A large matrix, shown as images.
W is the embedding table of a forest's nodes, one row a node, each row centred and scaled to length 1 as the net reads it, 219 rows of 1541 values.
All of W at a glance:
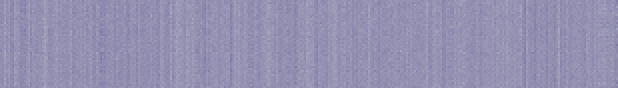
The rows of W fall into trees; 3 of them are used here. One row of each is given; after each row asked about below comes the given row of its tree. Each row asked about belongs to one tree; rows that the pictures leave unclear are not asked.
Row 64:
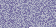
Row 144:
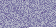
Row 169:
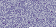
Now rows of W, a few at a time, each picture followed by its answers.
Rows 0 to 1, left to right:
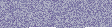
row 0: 64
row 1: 169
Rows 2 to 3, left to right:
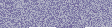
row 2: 64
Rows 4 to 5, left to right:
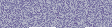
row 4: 169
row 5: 169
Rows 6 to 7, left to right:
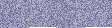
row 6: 64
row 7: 64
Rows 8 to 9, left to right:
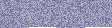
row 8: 64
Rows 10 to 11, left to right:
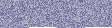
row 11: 64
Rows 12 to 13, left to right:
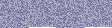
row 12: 169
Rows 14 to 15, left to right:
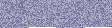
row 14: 169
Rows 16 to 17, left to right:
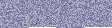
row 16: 169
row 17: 144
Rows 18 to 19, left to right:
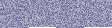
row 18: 169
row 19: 144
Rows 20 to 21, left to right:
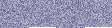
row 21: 169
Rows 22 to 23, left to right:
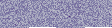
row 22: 169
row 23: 169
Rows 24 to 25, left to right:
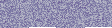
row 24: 64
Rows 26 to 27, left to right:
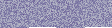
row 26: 144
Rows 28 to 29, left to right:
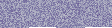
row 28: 64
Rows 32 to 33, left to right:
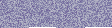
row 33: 64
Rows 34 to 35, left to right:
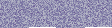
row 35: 169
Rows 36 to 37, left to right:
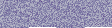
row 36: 144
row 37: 169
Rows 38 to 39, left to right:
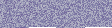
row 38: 144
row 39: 169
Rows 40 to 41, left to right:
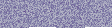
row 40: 144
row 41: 169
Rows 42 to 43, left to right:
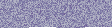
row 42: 169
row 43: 144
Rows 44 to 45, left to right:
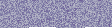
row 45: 64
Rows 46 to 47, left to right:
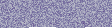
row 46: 169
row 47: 64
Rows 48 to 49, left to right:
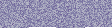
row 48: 144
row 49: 64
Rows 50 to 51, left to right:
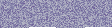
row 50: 169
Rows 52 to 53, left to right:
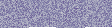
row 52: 169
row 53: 64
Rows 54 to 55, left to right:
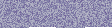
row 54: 144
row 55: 64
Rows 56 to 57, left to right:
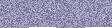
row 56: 169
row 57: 64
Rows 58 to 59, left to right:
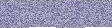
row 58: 64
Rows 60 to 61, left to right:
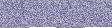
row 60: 169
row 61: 144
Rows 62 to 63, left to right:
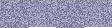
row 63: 169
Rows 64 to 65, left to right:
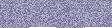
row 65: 64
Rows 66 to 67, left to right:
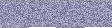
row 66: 144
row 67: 144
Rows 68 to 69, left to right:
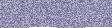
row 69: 64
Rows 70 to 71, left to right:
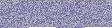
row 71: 144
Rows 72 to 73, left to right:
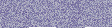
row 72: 144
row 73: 169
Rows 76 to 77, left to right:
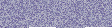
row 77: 169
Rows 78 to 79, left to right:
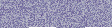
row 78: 169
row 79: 144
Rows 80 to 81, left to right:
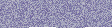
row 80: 169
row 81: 144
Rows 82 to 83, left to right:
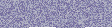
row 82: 169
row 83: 169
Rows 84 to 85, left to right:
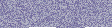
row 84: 169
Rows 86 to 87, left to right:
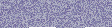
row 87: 169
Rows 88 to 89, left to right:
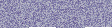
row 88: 64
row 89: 169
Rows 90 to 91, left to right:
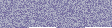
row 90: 144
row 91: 144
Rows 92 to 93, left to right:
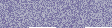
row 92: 64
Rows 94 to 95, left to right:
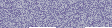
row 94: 64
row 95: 169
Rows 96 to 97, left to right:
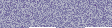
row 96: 144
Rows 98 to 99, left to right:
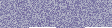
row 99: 169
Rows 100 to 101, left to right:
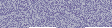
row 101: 144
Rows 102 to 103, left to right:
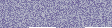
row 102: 64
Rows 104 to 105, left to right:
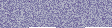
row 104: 64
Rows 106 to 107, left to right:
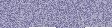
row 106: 64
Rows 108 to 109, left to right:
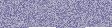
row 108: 144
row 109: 169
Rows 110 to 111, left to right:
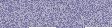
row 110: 64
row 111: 169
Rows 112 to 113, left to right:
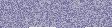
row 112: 169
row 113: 64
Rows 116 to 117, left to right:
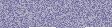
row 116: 64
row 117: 169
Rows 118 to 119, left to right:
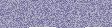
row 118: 169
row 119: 64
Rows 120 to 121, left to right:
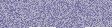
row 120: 64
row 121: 169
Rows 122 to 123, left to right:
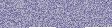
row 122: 64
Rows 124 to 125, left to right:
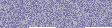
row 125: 64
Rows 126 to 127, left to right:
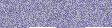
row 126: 64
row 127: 64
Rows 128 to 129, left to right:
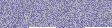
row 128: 169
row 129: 64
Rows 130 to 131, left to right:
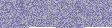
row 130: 169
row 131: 169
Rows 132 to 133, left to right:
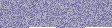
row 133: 169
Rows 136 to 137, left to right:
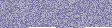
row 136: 64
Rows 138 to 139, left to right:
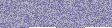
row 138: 144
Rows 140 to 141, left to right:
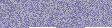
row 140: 64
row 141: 169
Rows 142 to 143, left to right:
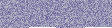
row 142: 169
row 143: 169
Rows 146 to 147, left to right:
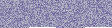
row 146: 169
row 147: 169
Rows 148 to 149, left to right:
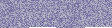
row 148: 64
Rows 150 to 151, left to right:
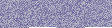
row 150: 169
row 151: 144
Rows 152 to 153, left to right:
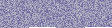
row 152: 169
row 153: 64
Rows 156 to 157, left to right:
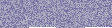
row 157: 64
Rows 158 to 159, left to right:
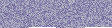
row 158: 144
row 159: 169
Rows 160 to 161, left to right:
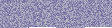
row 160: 64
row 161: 169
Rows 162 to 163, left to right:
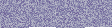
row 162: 144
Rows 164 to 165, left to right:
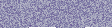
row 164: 64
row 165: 169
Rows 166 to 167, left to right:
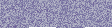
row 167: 144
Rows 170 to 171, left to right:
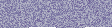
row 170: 64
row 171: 169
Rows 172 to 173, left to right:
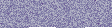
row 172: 144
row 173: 64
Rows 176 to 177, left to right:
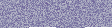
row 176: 169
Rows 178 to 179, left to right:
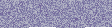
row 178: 169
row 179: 169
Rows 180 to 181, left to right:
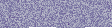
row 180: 64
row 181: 144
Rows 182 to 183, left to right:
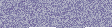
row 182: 169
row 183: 169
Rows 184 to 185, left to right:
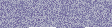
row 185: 144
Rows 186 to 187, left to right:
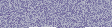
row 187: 144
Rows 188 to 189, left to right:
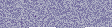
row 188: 64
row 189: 169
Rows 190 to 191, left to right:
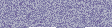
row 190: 144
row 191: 144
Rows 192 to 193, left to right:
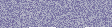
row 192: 64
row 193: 169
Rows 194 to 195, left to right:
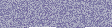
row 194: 169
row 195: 144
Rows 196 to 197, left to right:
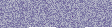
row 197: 64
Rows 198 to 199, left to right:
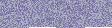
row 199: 169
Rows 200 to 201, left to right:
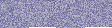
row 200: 64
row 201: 169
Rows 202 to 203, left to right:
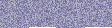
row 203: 64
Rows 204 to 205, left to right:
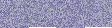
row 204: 144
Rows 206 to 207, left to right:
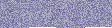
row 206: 64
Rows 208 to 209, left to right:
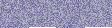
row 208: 169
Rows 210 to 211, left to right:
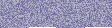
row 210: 169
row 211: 64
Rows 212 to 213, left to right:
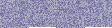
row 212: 169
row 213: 169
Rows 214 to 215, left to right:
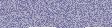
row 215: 64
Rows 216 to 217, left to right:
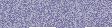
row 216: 64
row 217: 64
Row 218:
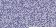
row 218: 169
